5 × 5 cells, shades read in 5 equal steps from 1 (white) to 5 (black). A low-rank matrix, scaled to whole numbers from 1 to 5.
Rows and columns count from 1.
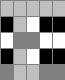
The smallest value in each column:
1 2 1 1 1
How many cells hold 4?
0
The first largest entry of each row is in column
1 1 2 1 1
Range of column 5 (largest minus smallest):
4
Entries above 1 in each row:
5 4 2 4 5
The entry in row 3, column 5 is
1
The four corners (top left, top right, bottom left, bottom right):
2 2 3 3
